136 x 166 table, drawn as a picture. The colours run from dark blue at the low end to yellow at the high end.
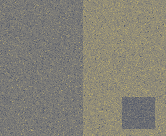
The right part is higher, past a seam about 50% of the way across. The halves do not mirror each other. An odd patch, lower than its surroundings, sits in the bottom right.
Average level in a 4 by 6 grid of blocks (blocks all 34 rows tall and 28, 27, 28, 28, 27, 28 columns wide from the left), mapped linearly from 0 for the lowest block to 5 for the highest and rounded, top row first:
0 0 0 5 5 5
0 0 0 5 5 5
0 0 0 5 4 4
0 0 0 5 1 1
